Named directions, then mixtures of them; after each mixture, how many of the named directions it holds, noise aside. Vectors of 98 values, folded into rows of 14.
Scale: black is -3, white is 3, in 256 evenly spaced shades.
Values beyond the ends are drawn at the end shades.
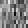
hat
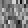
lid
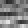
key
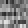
two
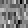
three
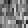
three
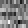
three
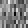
one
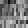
two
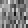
one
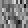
one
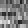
three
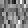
two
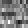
two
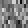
one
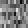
three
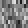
one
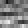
one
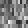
three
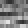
one
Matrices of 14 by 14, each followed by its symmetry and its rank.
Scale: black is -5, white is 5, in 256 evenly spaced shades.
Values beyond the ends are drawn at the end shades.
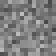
neither, full rank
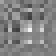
symmetric, rank two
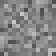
symmetric, full rank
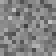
neither, full rank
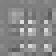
symmetric, rank two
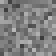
neither, full rank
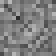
symmetric, full rank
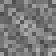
symmetric, full rank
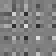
symmetric, rank two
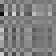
neither, rank one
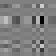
neither, rank one
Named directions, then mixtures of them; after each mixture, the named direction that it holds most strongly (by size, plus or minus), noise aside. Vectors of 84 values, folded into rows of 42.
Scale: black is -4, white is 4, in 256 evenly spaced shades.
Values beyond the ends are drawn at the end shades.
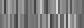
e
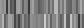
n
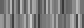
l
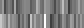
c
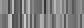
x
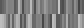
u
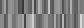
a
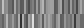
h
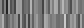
n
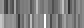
c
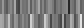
c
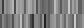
h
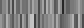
l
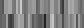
c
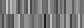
n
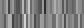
x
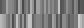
u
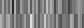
l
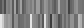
c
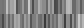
n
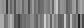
n
